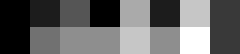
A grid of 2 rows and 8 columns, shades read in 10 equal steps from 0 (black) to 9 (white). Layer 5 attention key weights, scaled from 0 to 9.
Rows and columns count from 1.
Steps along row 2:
up up same up down up down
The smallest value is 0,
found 3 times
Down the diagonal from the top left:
0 4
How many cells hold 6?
1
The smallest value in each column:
0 1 3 0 6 1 7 2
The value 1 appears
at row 1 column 2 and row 1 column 6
